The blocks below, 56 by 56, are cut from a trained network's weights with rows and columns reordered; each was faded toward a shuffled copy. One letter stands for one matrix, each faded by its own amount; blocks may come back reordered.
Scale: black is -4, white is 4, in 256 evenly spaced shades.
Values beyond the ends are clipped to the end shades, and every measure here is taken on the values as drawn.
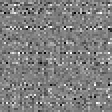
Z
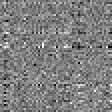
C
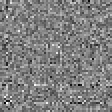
C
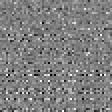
Z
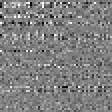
Z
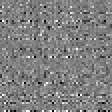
Z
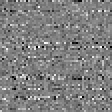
Z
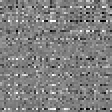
Z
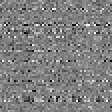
Z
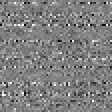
Z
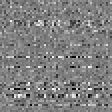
Z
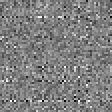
C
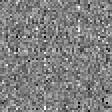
C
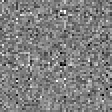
C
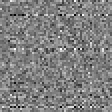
C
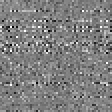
Z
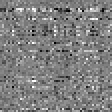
Z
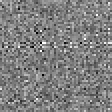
C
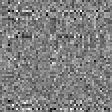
C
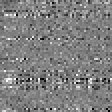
Z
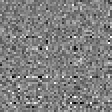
C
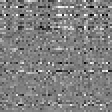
Z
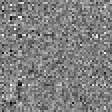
C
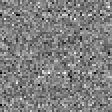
C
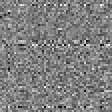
C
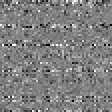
Z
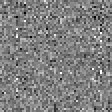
C
